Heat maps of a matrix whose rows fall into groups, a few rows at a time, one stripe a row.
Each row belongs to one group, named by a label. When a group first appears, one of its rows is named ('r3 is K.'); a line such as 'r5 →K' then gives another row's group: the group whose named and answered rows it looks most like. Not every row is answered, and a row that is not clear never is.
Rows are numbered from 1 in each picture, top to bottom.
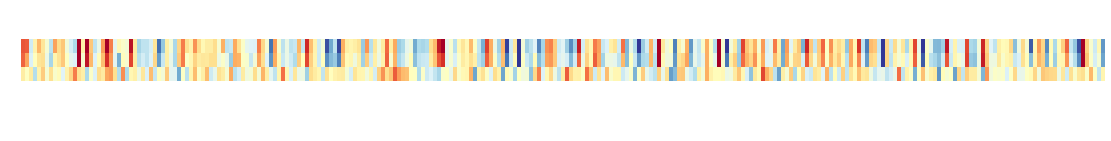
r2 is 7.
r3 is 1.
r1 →7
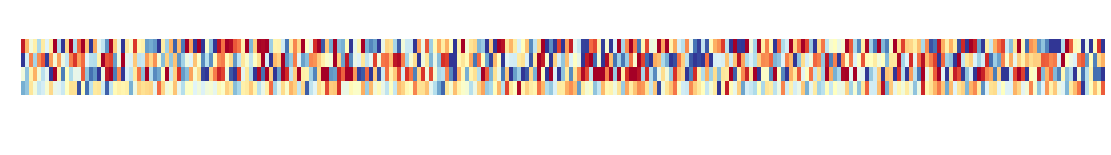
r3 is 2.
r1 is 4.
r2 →1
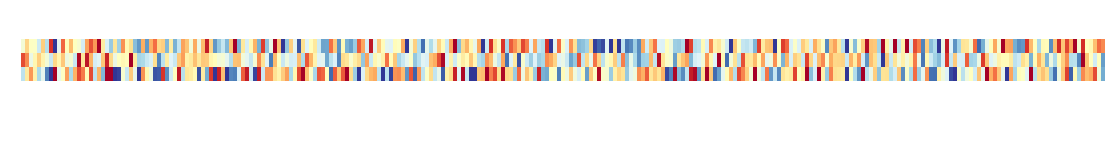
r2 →7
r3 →2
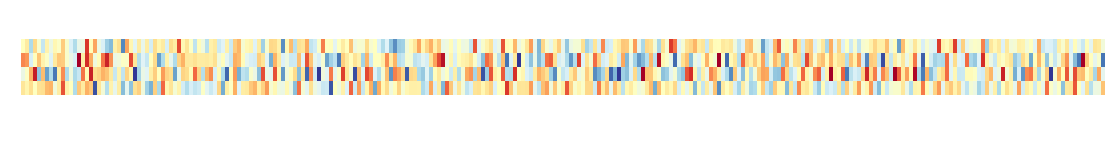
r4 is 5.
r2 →7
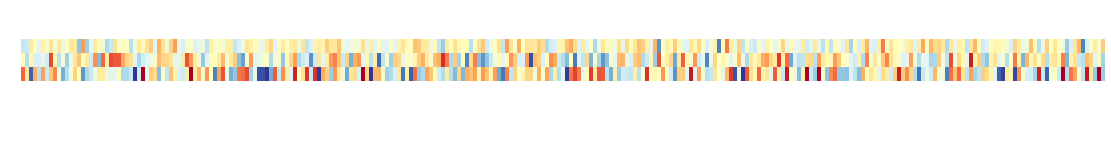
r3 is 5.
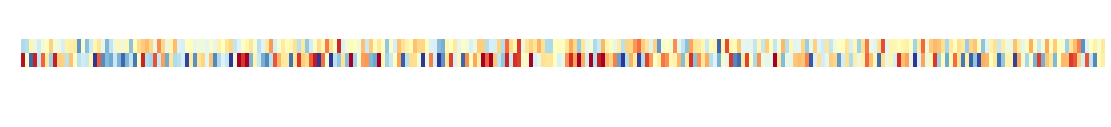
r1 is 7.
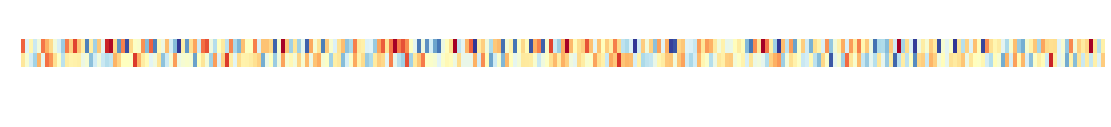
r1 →1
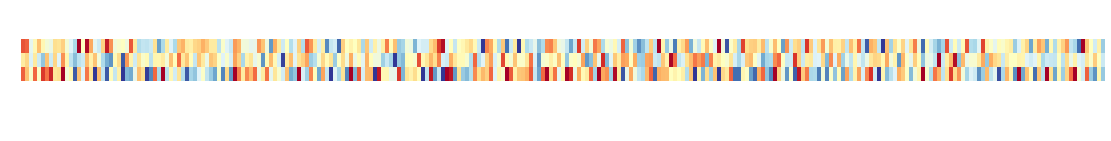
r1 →7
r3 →5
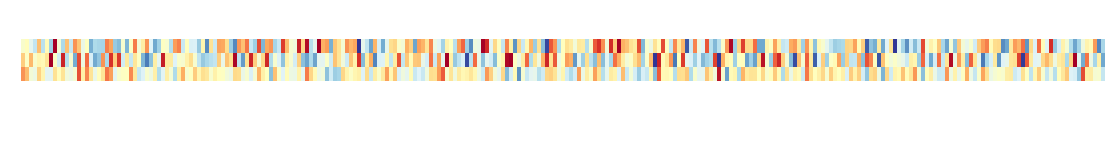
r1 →2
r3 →7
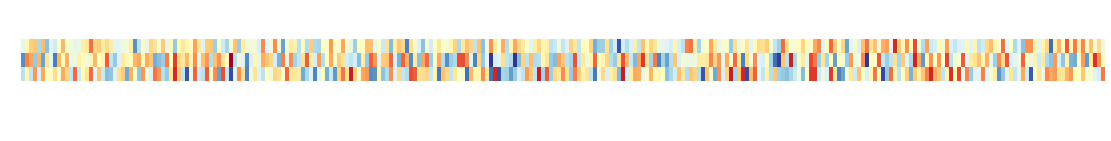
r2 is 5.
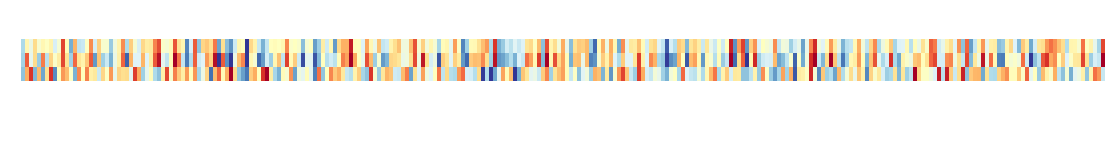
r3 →5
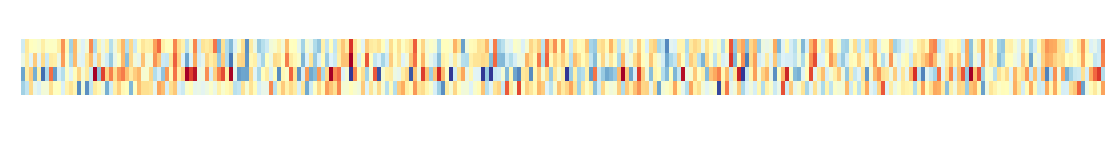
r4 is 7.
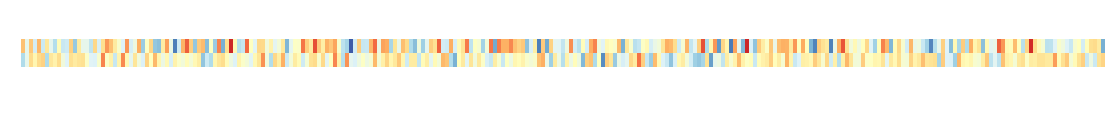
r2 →1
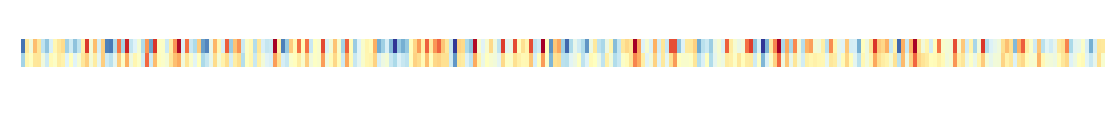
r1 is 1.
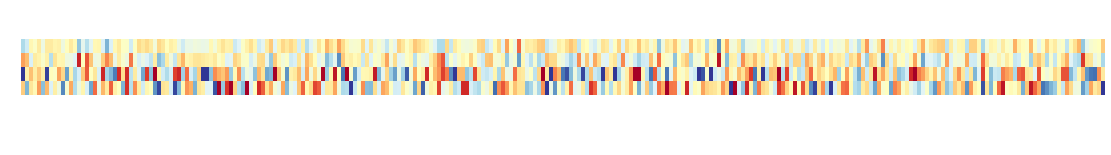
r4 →4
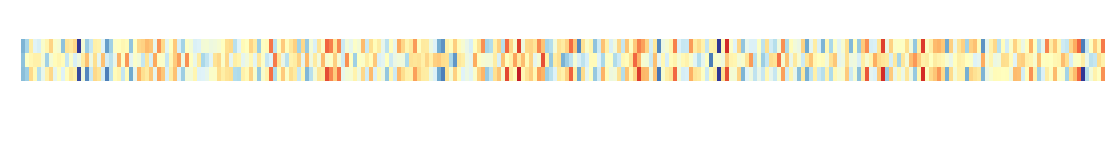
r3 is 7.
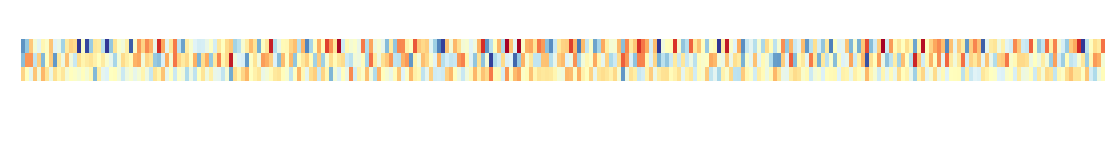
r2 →5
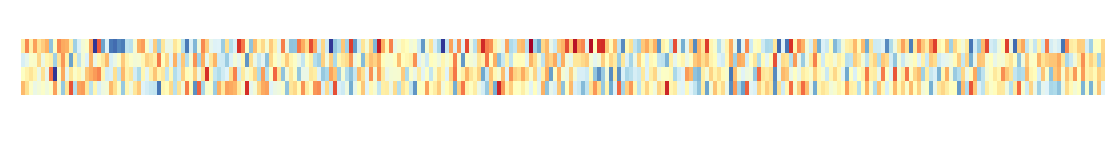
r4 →4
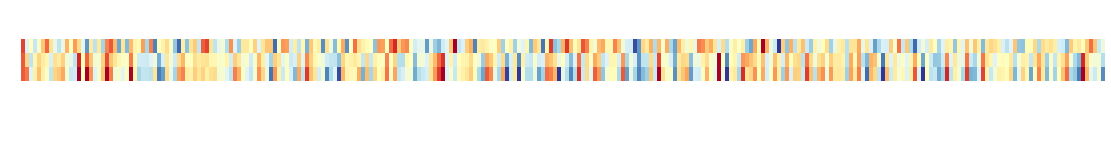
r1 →1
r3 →7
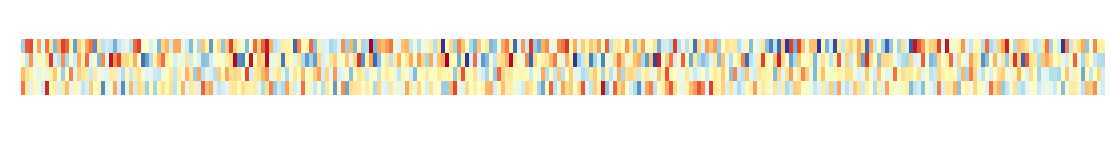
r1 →5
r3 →4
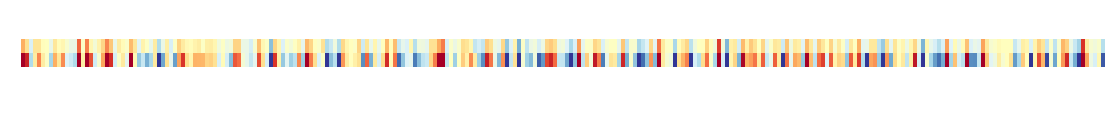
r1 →7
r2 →7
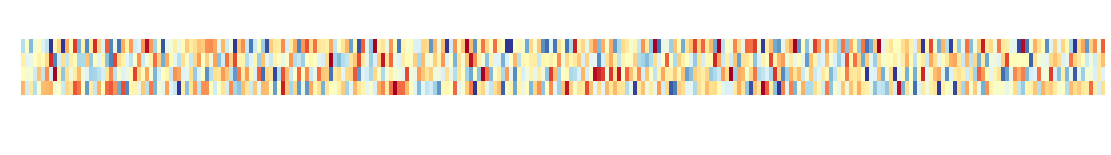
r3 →2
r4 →1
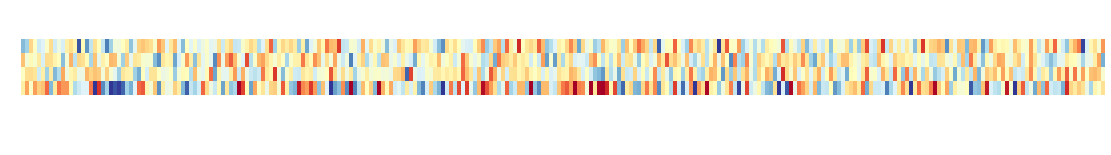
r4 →5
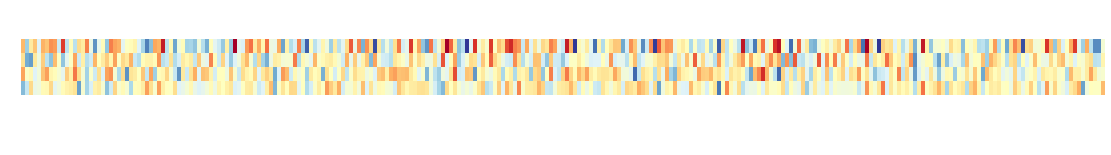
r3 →1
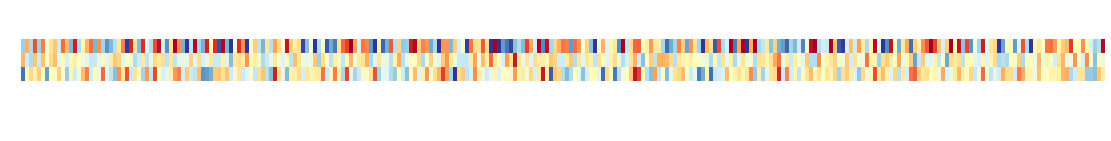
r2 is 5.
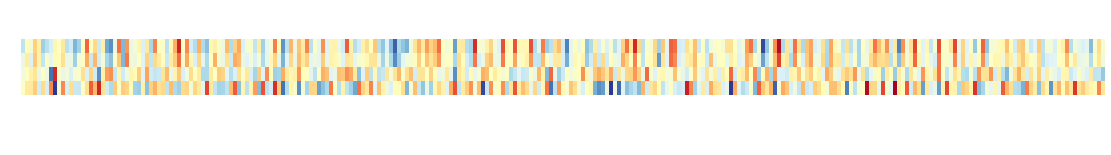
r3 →2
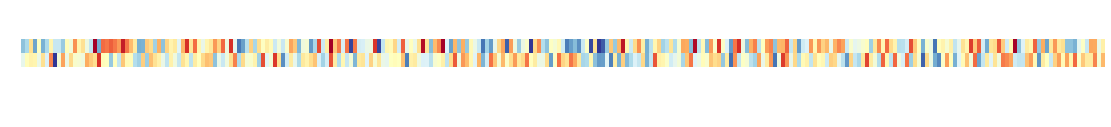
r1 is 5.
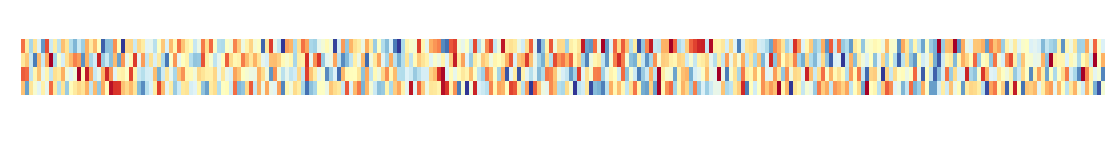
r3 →7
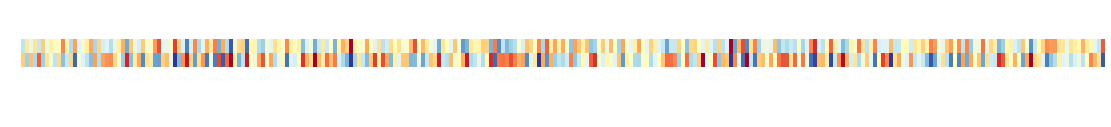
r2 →4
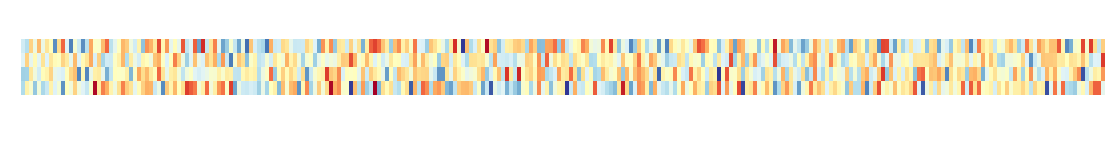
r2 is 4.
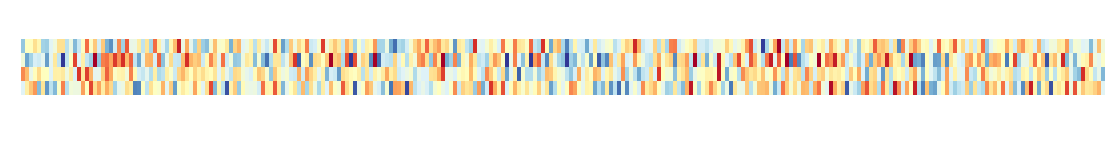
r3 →7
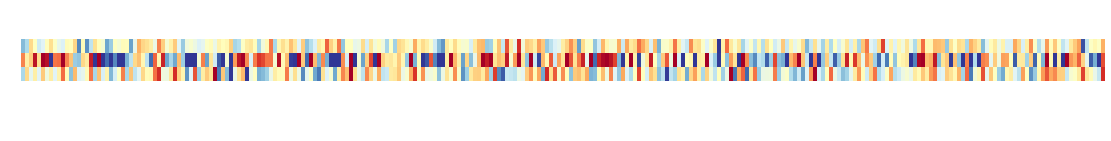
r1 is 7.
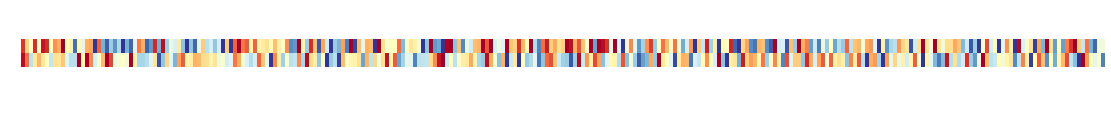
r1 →5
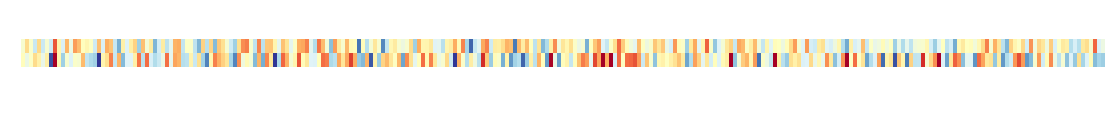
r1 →2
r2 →2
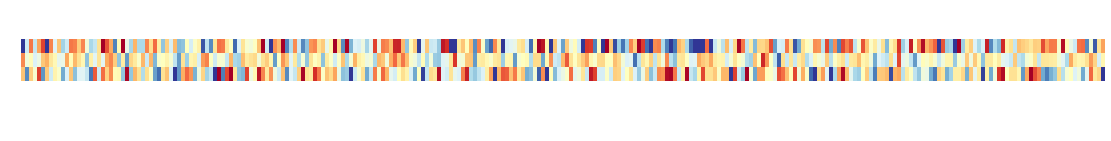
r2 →1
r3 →4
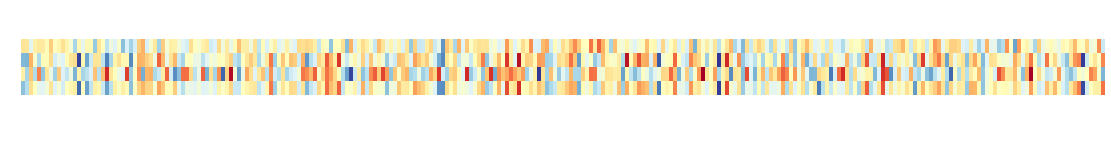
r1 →5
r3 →4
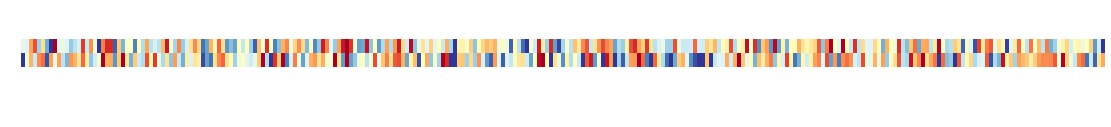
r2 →1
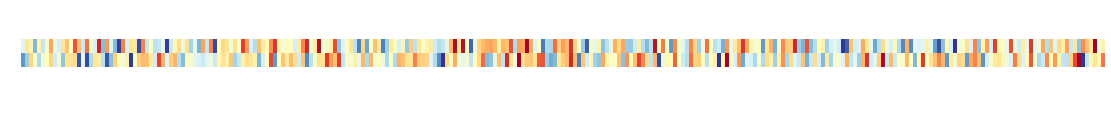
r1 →2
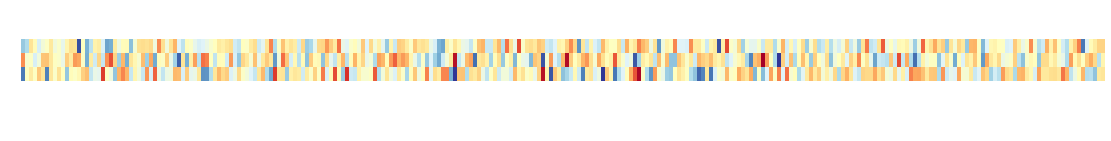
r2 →1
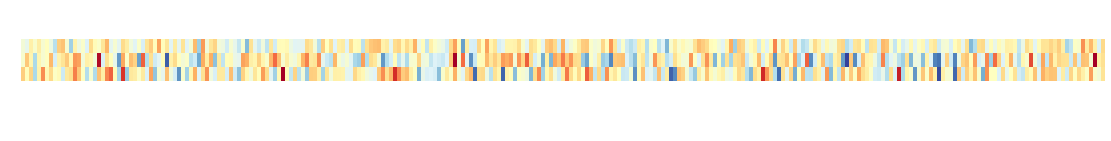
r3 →1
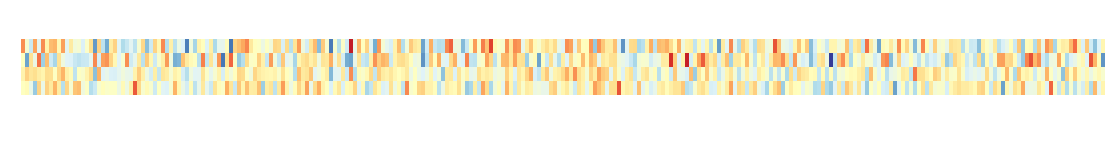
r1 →5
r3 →5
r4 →2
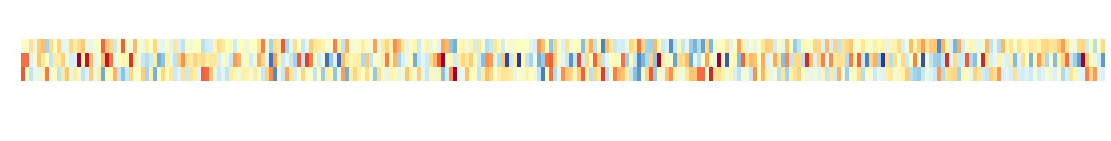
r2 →7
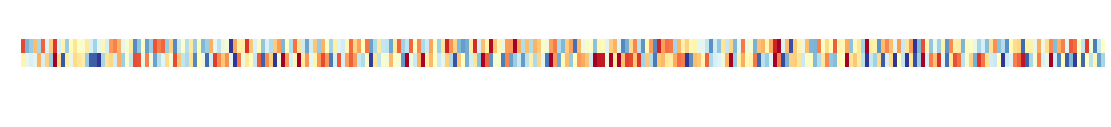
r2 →2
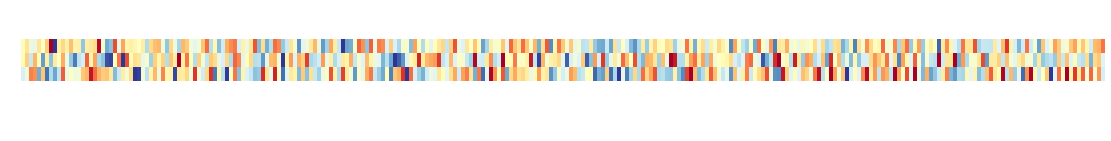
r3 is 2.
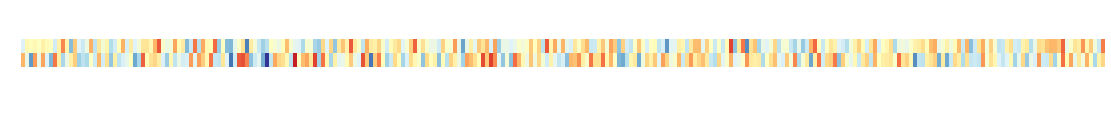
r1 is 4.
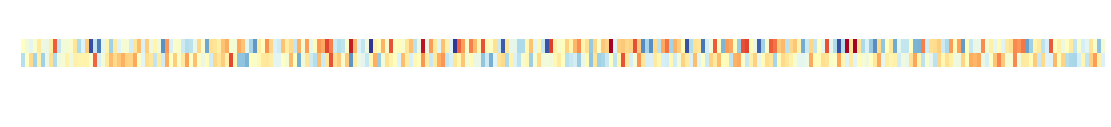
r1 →2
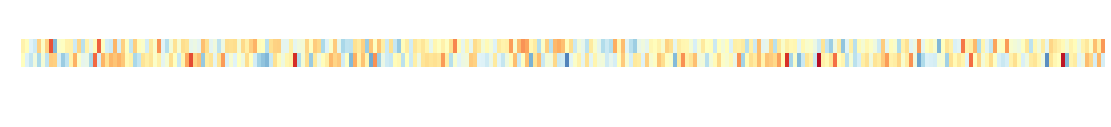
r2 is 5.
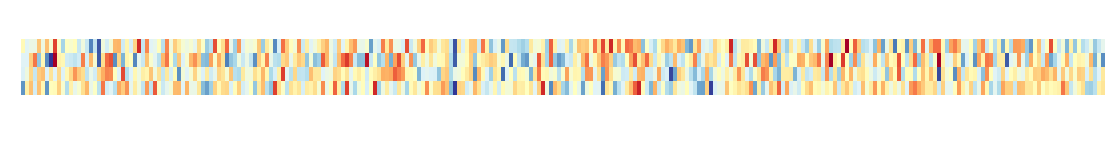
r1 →2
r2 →2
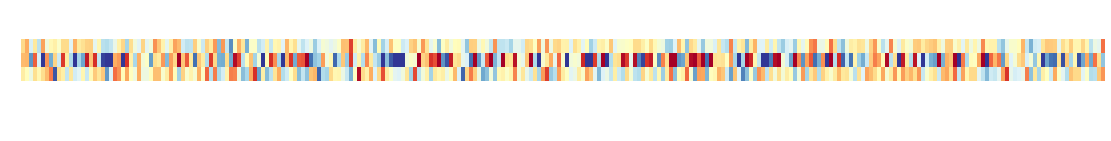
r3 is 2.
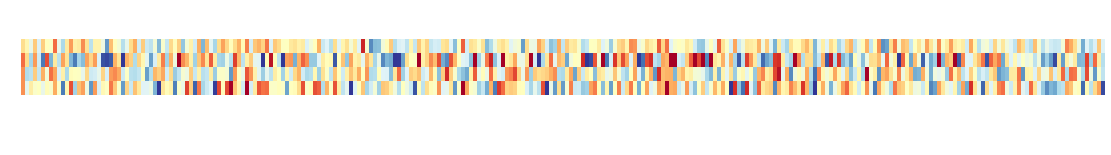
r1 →4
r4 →4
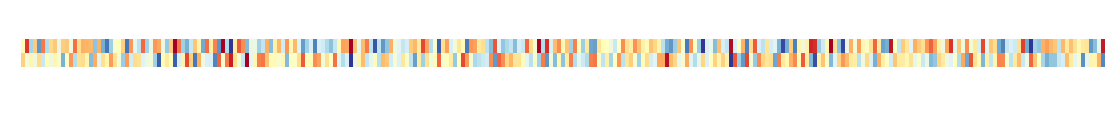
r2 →4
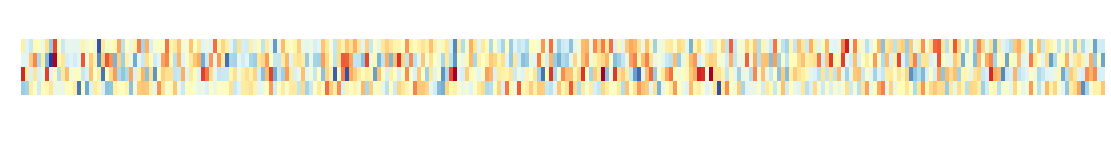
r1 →2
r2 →2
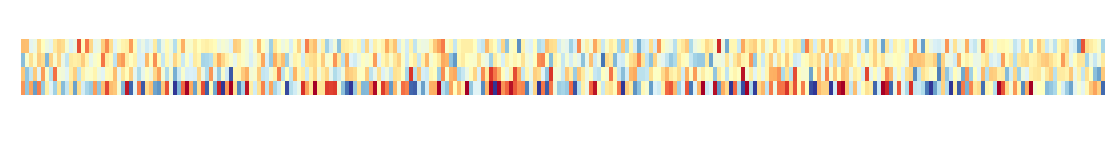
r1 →7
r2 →1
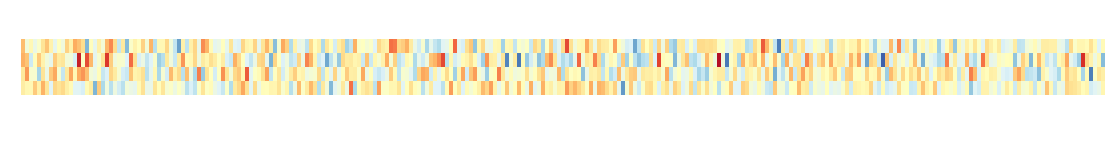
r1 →1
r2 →7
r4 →5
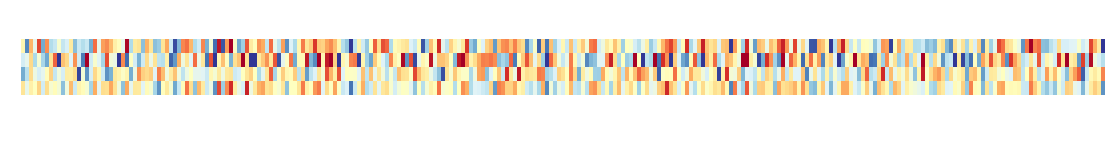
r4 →4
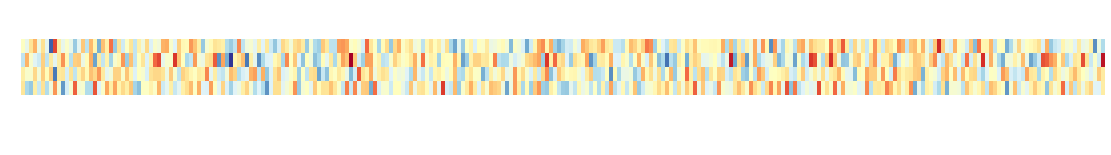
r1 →2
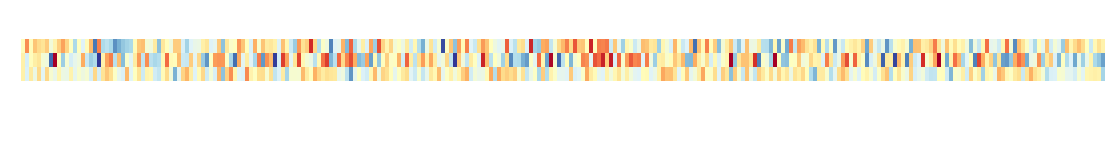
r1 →5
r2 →2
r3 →4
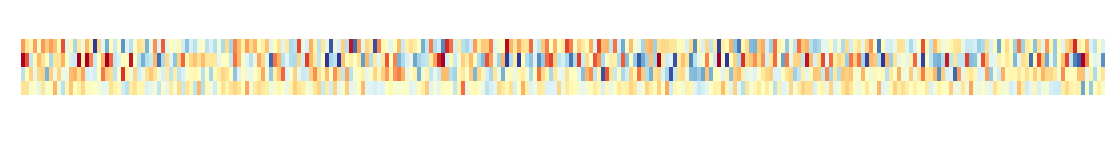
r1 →5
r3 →1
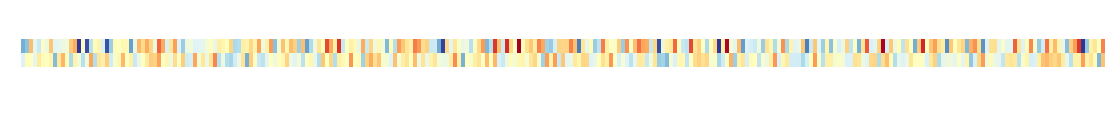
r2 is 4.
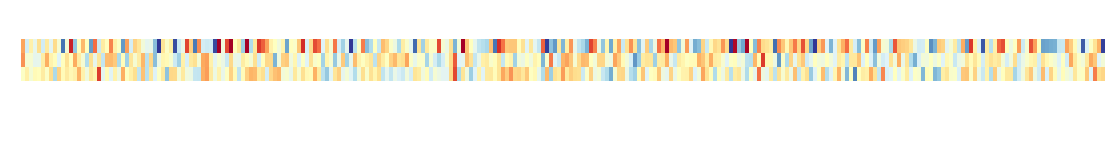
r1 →4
